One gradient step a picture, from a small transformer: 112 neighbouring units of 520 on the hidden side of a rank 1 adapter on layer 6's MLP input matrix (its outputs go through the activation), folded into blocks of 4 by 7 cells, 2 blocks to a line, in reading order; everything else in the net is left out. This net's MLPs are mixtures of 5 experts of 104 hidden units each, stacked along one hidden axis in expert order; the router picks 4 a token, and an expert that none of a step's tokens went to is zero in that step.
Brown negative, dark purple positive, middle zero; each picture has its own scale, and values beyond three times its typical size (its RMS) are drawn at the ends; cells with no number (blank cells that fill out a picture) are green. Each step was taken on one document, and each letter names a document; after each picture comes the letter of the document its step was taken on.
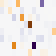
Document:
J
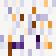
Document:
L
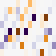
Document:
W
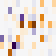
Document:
L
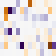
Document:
W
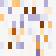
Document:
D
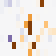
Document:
J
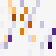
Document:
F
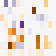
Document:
D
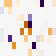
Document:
J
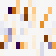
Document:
W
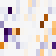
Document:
W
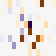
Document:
J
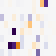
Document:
J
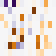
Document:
D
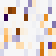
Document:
W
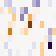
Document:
F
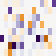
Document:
L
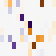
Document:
J
